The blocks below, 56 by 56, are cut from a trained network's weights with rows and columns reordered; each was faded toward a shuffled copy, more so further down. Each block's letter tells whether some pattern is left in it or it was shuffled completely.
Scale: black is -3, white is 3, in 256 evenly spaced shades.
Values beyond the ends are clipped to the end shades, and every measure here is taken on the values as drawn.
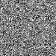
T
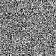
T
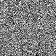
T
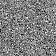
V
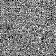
T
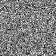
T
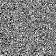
T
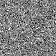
V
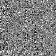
T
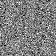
V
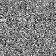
T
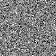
T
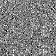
T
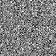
T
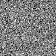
T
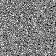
V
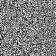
T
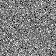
V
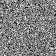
V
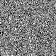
V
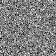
T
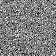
T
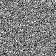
V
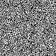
V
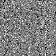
T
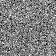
V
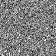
T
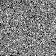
V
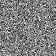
V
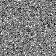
V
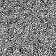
T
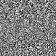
T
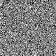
T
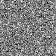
V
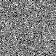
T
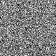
T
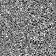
T
